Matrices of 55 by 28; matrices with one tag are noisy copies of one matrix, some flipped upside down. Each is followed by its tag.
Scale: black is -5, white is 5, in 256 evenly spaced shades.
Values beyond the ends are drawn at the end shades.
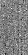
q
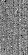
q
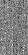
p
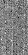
p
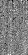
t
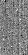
q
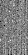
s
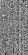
q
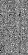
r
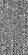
p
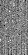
s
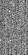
s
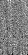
t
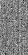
q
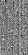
q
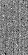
q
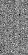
r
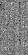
r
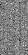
r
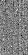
q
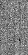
r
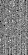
s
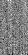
t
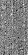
p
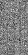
r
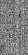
r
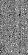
r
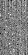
s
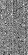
p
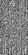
s
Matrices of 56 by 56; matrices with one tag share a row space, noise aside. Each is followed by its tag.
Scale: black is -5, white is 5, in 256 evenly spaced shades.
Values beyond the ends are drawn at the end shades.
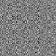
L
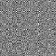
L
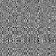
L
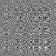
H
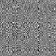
L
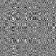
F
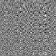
H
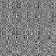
L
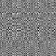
L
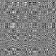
F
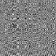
F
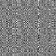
L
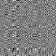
F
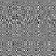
L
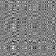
F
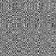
L
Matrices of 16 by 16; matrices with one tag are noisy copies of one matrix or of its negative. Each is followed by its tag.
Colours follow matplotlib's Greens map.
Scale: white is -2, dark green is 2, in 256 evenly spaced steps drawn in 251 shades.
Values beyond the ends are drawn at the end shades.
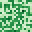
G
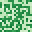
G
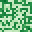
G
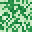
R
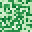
G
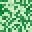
R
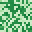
R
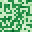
G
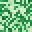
R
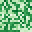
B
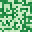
G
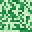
B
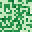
G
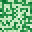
G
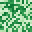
R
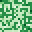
G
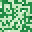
G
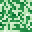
B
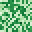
R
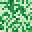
R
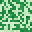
B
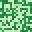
G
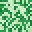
R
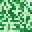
B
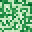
G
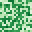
G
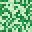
R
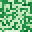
G
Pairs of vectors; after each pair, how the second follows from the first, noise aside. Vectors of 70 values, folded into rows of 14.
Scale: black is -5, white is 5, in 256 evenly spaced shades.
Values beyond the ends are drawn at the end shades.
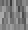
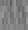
shrunk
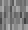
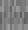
shrunk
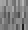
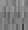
shrunk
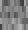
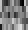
scaled up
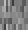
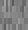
shrunk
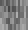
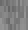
shrunk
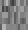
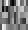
scaled up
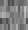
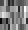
scaled up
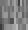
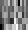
scaled up
